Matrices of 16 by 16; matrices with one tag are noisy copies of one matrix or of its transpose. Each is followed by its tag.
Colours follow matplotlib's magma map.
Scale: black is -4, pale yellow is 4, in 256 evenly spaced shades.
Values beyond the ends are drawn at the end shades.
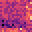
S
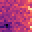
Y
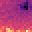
Y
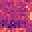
S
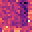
S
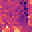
S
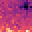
Y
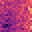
Y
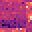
S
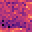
S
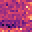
S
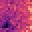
Y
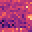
S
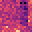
S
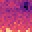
Y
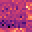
S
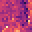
S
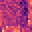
S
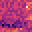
S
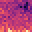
Y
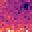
Y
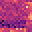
S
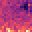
Y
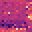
S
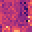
S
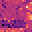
S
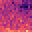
Y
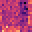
S
